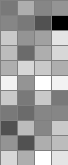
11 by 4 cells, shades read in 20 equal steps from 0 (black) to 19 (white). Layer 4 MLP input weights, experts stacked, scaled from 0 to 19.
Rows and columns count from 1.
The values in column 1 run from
6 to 18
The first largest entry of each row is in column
2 1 4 4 2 3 1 3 4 4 3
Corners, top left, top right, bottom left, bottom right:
9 11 16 17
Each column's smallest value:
6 6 6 0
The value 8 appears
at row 4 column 2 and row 8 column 2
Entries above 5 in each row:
4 3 4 4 4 4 4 4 4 4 4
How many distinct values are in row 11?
4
